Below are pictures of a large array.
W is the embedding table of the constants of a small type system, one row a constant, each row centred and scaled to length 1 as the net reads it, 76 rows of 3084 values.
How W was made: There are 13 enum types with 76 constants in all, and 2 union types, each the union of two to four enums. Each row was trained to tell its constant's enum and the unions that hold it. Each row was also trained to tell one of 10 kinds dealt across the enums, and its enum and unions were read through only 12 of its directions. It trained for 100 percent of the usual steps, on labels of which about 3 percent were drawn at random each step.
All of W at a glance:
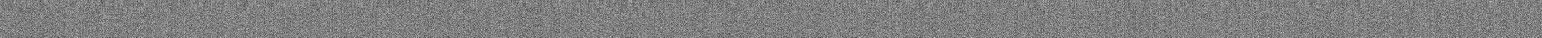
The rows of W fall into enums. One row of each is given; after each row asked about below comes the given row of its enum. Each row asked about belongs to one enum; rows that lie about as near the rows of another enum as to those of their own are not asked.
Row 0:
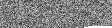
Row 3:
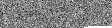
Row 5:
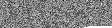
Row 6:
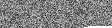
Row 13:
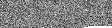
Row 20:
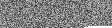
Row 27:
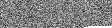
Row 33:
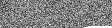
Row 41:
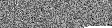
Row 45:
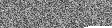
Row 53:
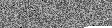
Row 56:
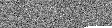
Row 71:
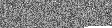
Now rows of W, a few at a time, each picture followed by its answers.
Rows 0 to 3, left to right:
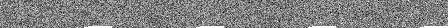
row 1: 41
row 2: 20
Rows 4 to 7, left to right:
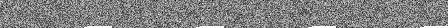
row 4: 41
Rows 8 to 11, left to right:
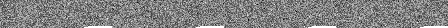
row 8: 0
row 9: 6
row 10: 41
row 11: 0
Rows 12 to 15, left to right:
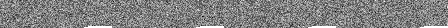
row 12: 20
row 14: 5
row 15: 45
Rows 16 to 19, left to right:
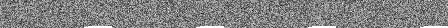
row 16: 0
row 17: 33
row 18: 45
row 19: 0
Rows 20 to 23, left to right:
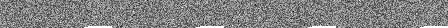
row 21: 6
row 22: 27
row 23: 5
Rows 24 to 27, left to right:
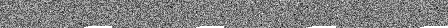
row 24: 33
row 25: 41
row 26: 27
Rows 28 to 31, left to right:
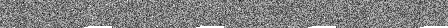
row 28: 45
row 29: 45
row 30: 33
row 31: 3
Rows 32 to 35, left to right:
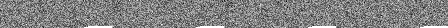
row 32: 27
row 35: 71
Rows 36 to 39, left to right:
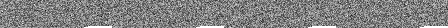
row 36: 27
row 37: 27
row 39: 20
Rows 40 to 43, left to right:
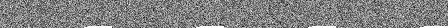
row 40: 5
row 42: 33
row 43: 0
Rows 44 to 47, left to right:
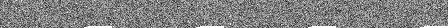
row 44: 33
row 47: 6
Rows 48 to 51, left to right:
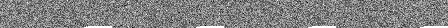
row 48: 27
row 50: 0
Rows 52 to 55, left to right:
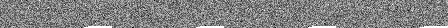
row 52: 6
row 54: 56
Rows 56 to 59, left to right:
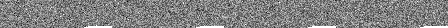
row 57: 71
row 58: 6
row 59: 27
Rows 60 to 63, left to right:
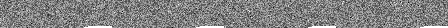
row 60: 6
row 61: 5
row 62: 33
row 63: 5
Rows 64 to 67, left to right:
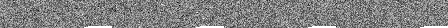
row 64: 71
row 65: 5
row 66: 20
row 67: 20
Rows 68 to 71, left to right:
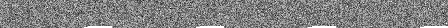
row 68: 5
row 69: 0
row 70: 6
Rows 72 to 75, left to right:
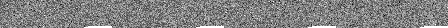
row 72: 33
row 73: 20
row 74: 20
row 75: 45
